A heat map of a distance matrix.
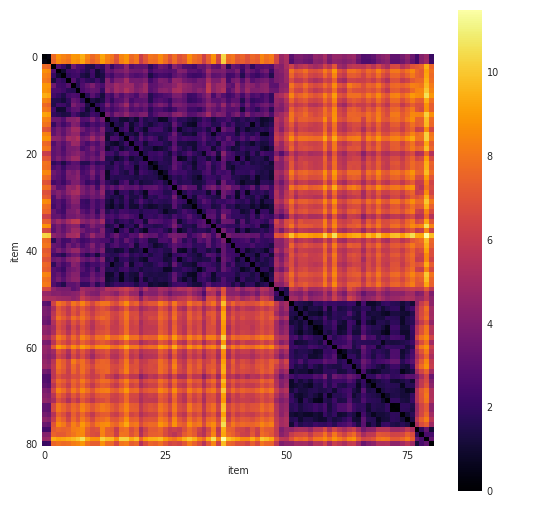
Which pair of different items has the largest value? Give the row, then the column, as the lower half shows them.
79, 37
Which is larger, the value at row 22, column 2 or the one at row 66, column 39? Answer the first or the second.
the second
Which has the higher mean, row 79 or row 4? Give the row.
79
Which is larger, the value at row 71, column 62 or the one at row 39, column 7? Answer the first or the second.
the second
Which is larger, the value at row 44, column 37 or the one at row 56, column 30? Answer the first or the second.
the second
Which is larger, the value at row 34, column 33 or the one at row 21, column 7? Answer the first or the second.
the second
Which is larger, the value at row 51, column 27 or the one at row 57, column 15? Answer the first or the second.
the first
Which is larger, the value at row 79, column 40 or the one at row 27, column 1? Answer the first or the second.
the first
